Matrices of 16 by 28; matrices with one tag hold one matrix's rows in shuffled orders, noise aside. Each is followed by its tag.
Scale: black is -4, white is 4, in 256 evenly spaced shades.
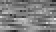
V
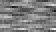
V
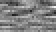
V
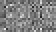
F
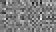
F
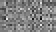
F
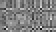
F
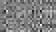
F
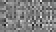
F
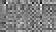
F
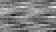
V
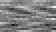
V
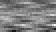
V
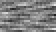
V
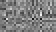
F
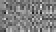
F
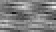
V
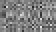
F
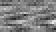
V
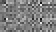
F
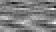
V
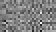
F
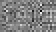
F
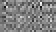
F
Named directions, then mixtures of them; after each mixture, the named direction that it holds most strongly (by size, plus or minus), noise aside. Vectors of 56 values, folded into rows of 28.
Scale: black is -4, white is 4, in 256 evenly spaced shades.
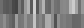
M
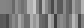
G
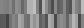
G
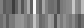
M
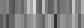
G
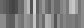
M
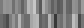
G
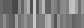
M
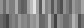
G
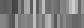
M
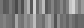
M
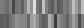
G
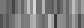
G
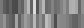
M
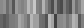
G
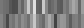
M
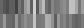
M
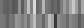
M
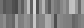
M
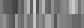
M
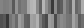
G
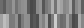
G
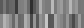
G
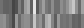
M
